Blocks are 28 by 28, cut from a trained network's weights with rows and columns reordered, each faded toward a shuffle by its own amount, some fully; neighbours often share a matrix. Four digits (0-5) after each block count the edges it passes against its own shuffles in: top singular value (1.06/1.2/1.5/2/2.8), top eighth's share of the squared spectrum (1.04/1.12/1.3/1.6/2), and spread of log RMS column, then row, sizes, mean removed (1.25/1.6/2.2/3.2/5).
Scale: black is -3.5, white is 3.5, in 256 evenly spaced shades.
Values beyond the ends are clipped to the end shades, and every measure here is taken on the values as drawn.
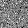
0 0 0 0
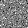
0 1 0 0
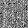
2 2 0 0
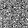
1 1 0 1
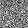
0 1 0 0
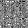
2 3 0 1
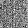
2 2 0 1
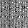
3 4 1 2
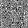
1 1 0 0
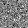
0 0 0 0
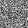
0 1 0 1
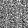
1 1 0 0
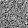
0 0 0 0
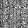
2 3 0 1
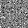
1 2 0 0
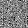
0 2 0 1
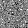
0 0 0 0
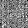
2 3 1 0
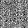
2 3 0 2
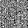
2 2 1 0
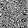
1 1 0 0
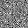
1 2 0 0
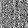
2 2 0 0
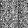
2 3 1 1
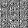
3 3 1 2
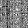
3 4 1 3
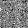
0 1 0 0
